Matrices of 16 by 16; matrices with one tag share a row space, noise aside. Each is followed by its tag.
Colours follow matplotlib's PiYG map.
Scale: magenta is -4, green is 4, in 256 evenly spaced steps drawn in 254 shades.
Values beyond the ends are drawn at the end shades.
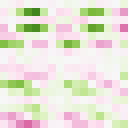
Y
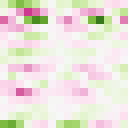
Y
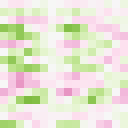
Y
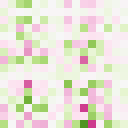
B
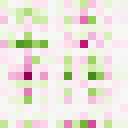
B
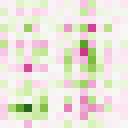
B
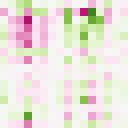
B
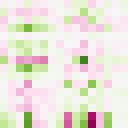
B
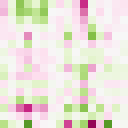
B
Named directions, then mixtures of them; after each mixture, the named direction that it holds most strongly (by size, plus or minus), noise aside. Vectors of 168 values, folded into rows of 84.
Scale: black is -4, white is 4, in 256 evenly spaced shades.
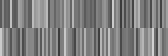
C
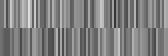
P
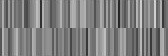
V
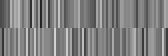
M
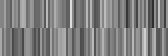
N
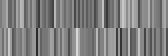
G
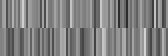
N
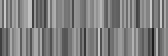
C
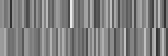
N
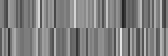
G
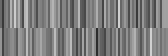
V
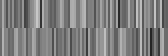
V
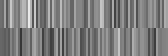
P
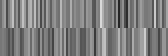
P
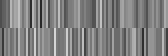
M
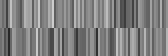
G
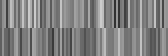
P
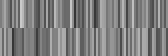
N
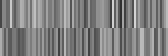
C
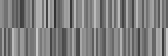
N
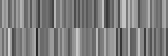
G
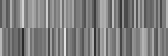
C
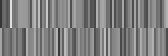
C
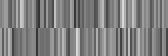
G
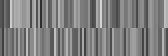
M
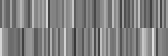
C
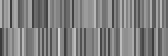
C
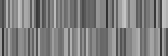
V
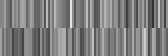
N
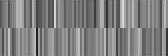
G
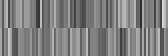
V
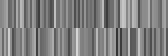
G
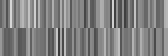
P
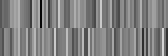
M
